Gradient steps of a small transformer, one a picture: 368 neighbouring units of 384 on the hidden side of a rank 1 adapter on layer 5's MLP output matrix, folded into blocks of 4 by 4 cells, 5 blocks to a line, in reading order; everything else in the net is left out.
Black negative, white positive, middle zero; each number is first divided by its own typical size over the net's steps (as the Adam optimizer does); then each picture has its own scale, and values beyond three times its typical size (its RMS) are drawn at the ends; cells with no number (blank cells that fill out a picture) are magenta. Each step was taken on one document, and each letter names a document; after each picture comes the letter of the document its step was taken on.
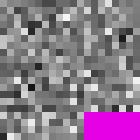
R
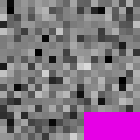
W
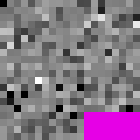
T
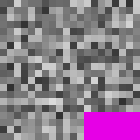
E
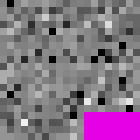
W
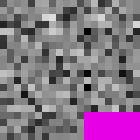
R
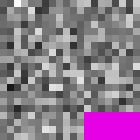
E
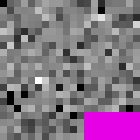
T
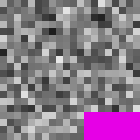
R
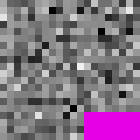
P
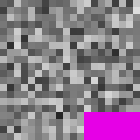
E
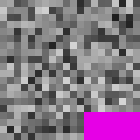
P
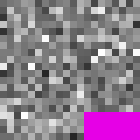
W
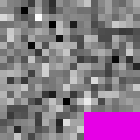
P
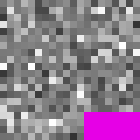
W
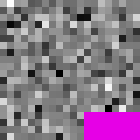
R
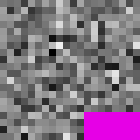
E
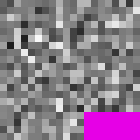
E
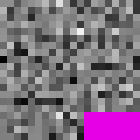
E
